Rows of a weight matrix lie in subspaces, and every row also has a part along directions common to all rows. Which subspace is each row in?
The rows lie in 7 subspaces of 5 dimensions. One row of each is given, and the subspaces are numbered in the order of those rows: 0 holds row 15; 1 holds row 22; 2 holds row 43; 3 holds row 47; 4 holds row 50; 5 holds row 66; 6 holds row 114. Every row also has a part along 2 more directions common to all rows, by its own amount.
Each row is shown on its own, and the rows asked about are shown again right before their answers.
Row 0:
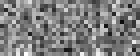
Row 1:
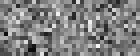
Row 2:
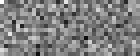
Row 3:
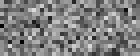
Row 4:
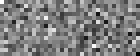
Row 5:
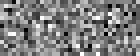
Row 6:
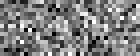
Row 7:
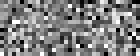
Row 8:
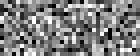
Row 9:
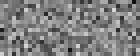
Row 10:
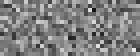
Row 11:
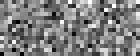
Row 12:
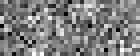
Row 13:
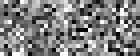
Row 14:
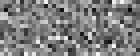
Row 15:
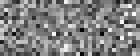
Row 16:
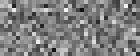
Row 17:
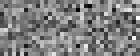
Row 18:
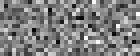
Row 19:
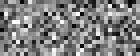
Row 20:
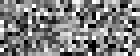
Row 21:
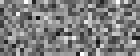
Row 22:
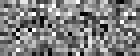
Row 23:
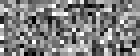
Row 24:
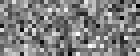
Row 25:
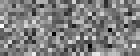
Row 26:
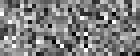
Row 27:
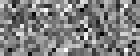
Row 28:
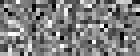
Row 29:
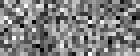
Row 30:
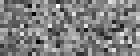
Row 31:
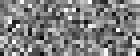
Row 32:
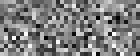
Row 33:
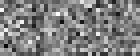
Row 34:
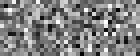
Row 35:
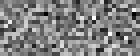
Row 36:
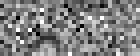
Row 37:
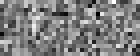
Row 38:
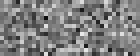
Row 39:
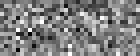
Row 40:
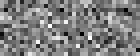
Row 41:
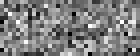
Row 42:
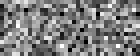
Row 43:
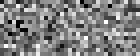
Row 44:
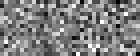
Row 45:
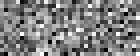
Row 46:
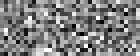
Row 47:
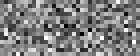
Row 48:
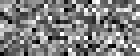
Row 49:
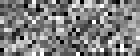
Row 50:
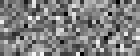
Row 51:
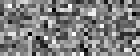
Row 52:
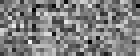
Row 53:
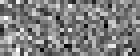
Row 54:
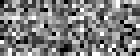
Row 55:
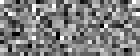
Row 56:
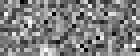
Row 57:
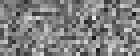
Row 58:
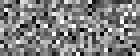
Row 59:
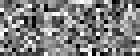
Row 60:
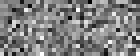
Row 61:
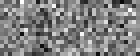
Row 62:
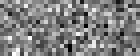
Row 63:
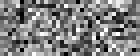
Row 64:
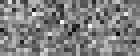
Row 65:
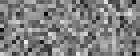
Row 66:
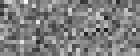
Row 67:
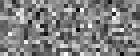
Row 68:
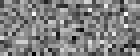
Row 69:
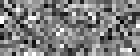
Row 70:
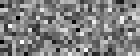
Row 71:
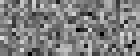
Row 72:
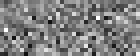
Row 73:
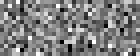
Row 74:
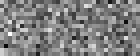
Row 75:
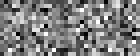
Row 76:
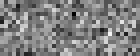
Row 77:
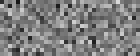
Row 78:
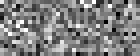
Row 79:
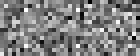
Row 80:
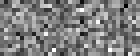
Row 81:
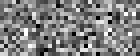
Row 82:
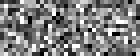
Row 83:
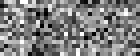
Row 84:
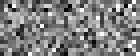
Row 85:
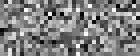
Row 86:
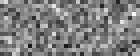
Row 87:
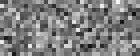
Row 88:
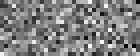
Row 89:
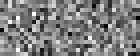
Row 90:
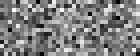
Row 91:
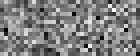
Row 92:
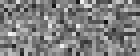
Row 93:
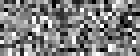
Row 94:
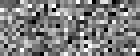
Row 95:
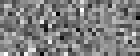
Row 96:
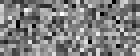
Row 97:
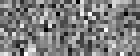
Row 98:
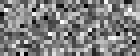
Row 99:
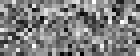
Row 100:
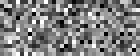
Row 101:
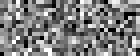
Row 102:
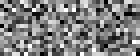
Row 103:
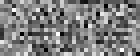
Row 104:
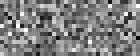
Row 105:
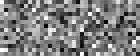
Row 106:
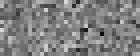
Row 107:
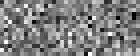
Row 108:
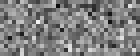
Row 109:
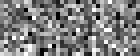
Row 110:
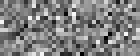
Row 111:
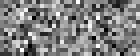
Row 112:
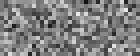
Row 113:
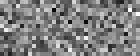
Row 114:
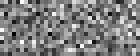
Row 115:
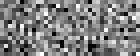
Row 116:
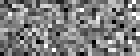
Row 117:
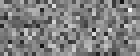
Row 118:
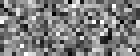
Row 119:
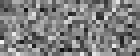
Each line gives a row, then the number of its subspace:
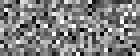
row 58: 0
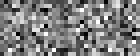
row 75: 0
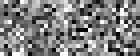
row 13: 0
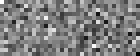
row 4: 2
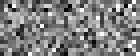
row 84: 0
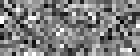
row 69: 4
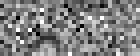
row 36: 1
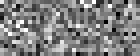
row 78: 2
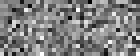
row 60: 6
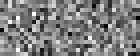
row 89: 1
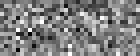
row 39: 1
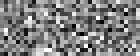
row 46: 3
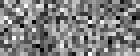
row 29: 4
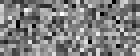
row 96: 2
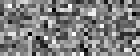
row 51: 5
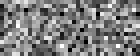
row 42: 2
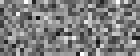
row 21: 4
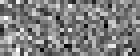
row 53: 1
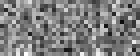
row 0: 4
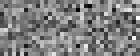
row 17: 6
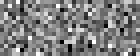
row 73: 1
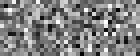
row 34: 3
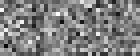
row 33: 2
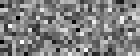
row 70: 1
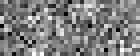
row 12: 4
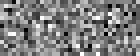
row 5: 3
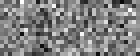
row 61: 5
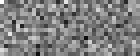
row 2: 2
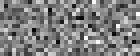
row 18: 0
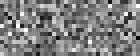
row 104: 2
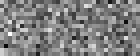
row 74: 2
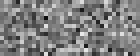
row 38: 0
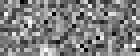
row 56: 6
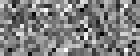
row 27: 0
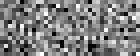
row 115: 1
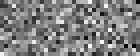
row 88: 5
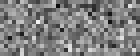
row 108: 1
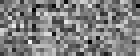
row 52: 2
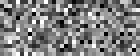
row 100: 1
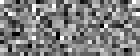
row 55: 2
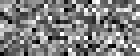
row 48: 5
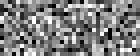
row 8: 4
